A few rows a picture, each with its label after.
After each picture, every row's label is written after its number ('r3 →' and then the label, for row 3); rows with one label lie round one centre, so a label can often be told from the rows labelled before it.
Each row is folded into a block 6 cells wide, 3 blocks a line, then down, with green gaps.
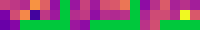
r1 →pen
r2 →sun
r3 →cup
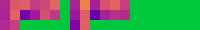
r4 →sun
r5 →sun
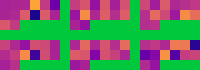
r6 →pen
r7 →sun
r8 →cup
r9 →pen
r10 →sun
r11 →pen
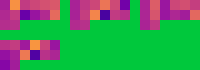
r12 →sun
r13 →pen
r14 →sun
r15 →pen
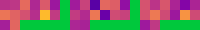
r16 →cup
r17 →pen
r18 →cup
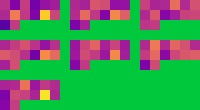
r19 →cup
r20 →cup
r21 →sun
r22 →cup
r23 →cup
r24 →sun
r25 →cup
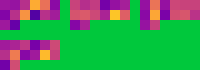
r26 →pen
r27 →cup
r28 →sun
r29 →cup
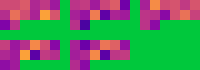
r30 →cup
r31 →pen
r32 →sun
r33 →pen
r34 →pen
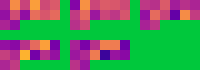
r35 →sun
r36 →sun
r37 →cup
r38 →pen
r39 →pen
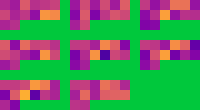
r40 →cup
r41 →sun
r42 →pen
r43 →cup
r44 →pen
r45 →pen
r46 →pen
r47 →sun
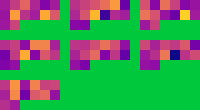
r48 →cup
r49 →pen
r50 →cup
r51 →pen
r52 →pen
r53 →pen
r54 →sun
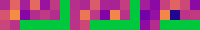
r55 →sun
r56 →cup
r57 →pen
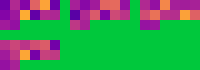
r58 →pen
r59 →pen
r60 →cup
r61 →pen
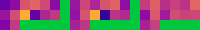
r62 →pen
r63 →pen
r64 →sun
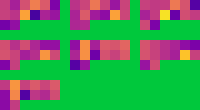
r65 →pen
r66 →cup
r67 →pen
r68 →cup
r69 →sun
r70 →cup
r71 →sun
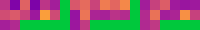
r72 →cup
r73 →sun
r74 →cup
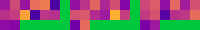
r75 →pen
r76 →cup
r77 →sun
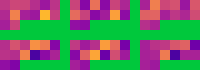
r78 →cup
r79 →cup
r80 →sun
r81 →pen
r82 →pen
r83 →pen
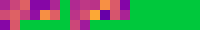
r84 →cup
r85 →pen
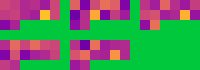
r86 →cup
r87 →pen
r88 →cup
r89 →sun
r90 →cup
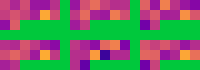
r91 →cup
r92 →cup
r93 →cup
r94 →cup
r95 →pen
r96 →cup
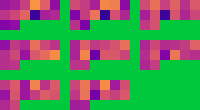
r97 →pen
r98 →pen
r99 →sun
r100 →sun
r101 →sun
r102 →sun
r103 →sun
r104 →sun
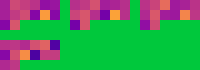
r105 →cup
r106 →cup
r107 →cup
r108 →pen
